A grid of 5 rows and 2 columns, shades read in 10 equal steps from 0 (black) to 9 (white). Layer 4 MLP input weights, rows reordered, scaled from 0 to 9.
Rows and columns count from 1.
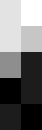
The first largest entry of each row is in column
2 1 1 2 1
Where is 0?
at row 4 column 1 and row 5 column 2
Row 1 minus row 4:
8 8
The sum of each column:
22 18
